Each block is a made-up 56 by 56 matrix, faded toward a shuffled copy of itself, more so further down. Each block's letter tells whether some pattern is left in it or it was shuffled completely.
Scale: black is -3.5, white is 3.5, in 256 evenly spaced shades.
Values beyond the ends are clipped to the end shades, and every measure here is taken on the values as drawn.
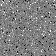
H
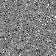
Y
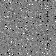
Y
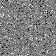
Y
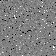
H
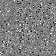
Y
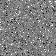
H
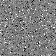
H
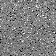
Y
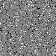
Y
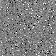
Y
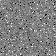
Y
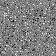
H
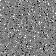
H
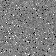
H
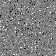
H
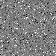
Y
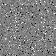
H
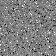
H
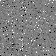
Y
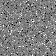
H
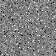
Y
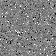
H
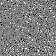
Y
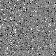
Y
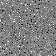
Y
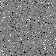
H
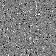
Y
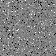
Y
